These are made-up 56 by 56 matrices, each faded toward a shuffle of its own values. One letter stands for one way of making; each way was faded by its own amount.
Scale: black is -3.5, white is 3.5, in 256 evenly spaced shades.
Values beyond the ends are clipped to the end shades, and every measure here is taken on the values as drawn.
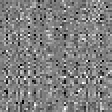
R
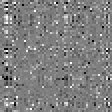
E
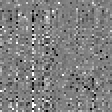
E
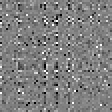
E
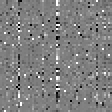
E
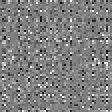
E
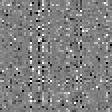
E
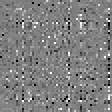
E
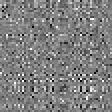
R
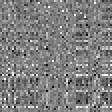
R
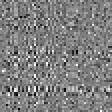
R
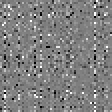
E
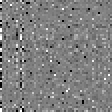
E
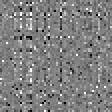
E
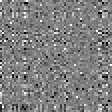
E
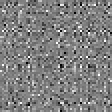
R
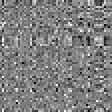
R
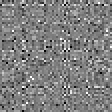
R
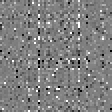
E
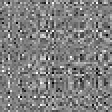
R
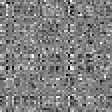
R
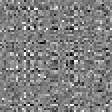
R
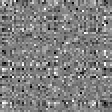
R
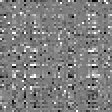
E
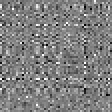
R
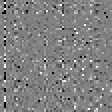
E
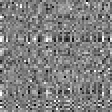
R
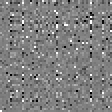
E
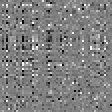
E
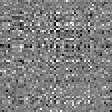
R
